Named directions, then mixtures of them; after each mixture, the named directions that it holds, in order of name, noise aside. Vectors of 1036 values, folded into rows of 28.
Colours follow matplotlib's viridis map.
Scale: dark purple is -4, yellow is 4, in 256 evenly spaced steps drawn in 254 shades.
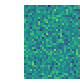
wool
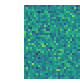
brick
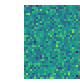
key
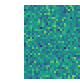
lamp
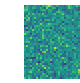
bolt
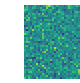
bolt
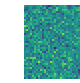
bolt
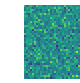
key, lamp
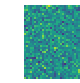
bolt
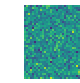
bolt, key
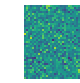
bolt, lamp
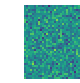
wool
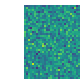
brick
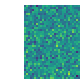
key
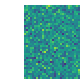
bolt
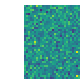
key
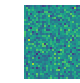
brick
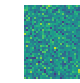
bolt
